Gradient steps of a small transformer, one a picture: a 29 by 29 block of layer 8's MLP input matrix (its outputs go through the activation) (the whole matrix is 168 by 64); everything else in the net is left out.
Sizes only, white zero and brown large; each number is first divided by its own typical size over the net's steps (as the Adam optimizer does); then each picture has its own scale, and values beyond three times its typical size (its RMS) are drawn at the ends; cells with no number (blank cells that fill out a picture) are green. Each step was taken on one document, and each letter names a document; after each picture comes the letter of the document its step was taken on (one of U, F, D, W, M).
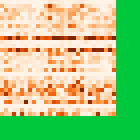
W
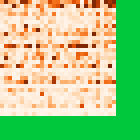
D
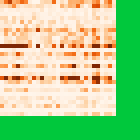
D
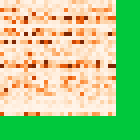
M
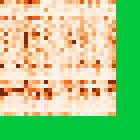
M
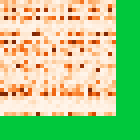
M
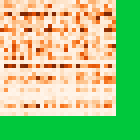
D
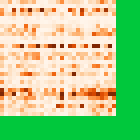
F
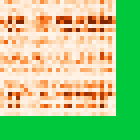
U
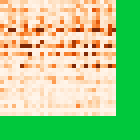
D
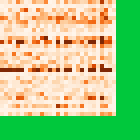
U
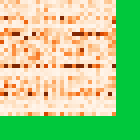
M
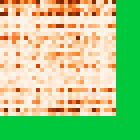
W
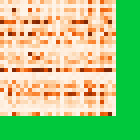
U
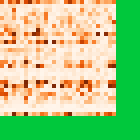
M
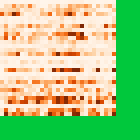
W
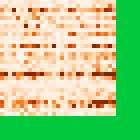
F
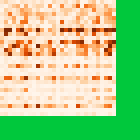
D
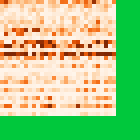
D
